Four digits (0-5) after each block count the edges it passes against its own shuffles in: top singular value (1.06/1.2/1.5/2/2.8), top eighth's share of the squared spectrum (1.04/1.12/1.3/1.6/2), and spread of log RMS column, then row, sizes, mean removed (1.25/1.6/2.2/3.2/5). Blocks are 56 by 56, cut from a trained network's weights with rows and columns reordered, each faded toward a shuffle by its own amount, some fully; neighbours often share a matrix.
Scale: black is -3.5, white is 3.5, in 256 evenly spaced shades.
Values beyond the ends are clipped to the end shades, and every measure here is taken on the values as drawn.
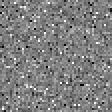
0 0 0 0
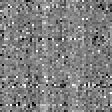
3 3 0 2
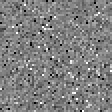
0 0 0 0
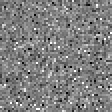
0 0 0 0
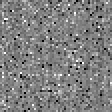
1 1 0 0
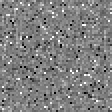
0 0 0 0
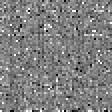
2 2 0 2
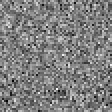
2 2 0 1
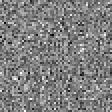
3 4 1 2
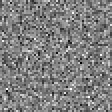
1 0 0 0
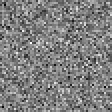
0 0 0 0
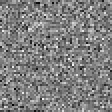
1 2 0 1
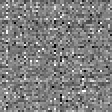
2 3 2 0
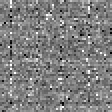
3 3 2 0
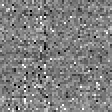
2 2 1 0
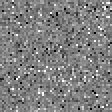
0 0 0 0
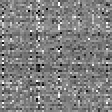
3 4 3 0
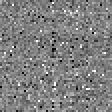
1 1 1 0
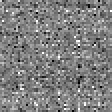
2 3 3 0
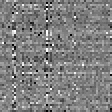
3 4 3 0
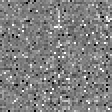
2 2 1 0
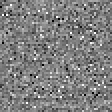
1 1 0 0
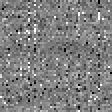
2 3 2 0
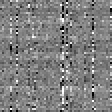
3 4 3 0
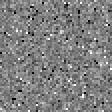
0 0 0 0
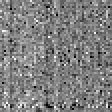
3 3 0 2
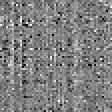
3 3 1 2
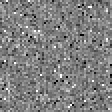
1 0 0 0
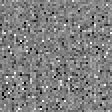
1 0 0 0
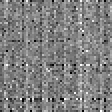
4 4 1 2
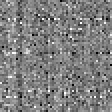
3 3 0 2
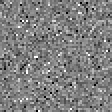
0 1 0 0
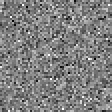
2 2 0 0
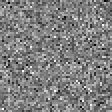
2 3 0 1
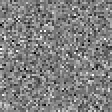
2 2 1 1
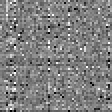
3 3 3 0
